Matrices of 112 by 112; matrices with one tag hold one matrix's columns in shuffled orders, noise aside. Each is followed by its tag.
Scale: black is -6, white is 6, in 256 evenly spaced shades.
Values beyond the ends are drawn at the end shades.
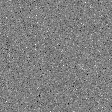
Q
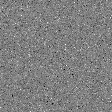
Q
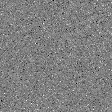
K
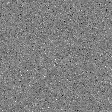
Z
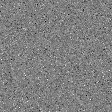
Z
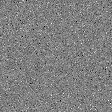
K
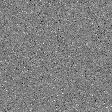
K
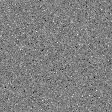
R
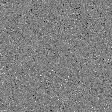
Z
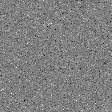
K
